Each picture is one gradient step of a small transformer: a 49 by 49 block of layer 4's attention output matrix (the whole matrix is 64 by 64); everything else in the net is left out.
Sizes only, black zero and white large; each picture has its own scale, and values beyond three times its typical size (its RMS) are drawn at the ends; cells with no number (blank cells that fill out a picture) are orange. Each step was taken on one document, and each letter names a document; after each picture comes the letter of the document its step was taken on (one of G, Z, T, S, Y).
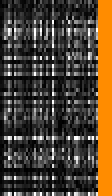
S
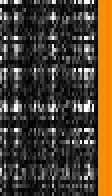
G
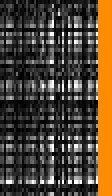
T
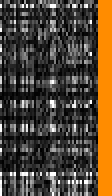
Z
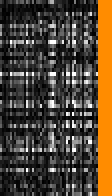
Z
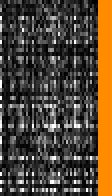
Z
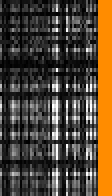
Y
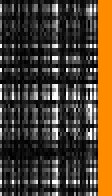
Y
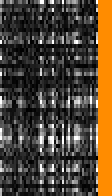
T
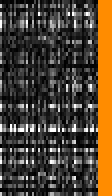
Z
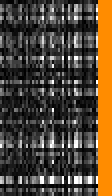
T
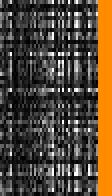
T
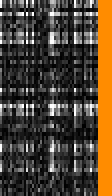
Z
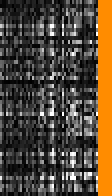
T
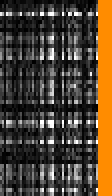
T
